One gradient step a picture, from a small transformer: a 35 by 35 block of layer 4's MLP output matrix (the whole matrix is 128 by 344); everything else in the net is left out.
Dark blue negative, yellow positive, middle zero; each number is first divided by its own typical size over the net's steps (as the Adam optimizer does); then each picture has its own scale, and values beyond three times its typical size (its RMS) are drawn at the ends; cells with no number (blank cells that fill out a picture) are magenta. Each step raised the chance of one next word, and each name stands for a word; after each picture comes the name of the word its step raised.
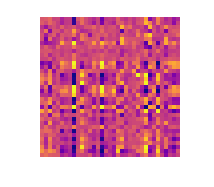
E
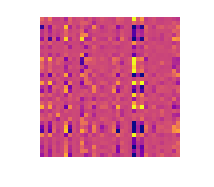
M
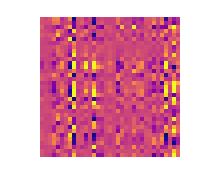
E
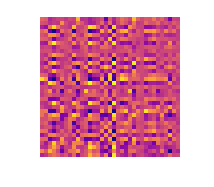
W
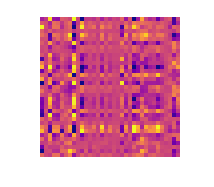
M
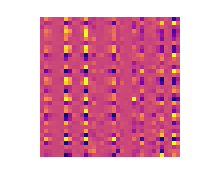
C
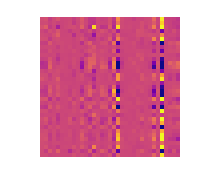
E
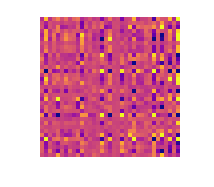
C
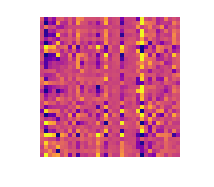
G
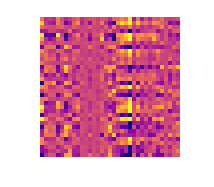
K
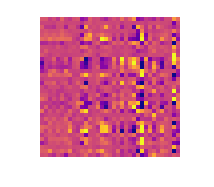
M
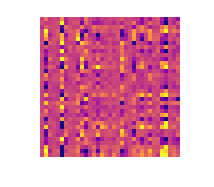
K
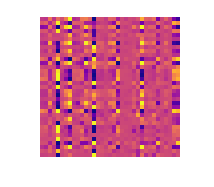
W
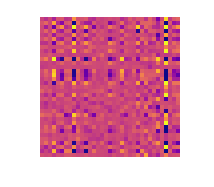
W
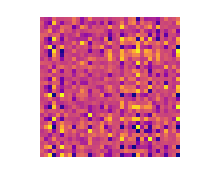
K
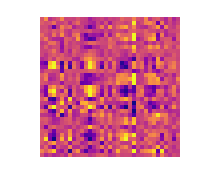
E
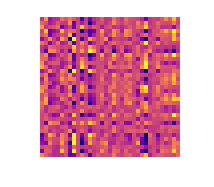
G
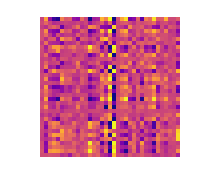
G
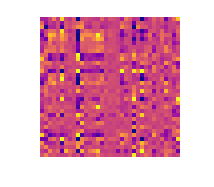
C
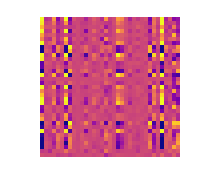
G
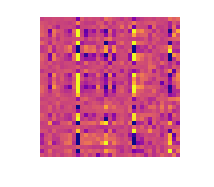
G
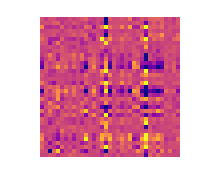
E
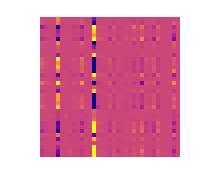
M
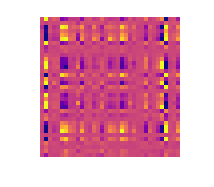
M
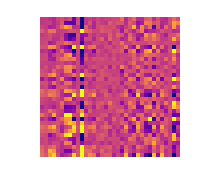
K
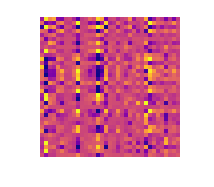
W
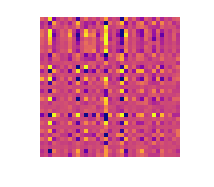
C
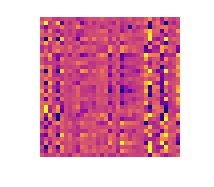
G
